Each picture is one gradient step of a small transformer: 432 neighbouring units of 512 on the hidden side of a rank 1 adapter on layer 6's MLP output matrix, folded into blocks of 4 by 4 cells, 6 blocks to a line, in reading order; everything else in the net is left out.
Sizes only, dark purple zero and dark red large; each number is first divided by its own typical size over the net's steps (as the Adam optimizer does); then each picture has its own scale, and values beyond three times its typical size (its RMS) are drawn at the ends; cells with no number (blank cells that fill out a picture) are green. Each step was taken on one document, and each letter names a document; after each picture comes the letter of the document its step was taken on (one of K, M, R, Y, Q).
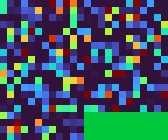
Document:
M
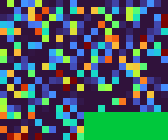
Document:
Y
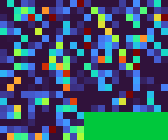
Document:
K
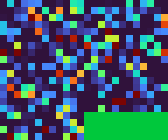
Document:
Y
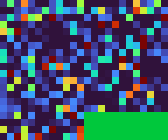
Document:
K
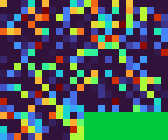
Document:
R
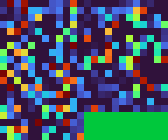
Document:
M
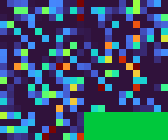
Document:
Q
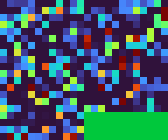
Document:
K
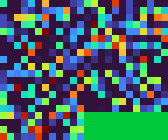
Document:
R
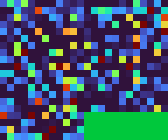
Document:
Q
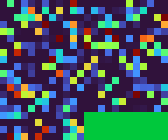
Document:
Y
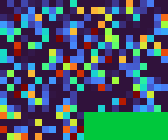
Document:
Y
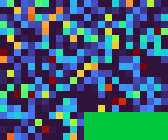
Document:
K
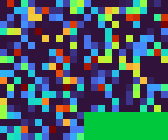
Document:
M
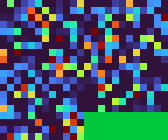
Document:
Y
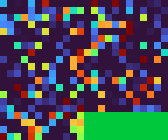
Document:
R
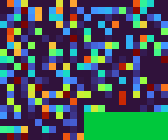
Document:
M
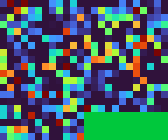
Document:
M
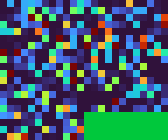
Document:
Y
